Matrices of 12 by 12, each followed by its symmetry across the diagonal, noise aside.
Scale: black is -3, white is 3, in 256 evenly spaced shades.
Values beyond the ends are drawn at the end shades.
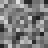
symmetric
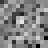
symmetric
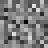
neither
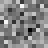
symmetric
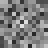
symmetric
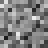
symmetric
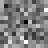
neither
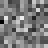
neither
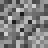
symmetric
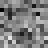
neither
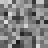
neither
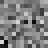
neither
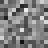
neither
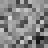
symmetric
